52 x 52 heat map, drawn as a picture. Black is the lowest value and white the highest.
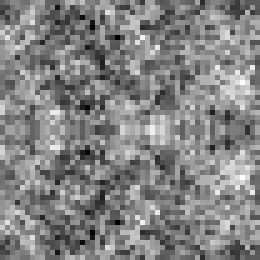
Histogram: bell-shaped. Seam: none. Ninth with the highest average: middle right. Slope: none. Mirror symmetry: top to bottom. Average level on the scale: 50%.
